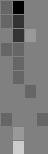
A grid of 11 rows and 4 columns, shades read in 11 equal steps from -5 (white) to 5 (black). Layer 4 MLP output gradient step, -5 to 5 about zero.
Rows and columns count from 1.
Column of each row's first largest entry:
2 2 2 1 2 2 3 1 1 1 1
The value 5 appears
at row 1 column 2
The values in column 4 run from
0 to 1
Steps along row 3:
up down up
